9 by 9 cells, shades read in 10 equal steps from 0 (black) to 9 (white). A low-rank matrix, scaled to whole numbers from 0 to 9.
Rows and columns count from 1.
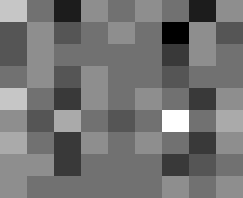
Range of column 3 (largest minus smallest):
5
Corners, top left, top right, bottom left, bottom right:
7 5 5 5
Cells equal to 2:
7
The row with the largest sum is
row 6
